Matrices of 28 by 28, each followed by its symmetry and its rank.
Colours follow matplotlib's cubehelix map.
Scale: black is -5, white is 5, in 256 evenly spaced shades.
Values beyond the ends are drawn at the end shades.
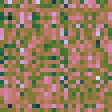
neither, rank five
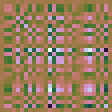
symmetric, rank two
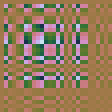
symmetric, rank one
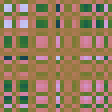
symmetric, rank one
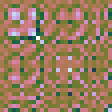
symmetric, rank three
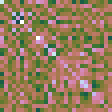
symmetric, rank five
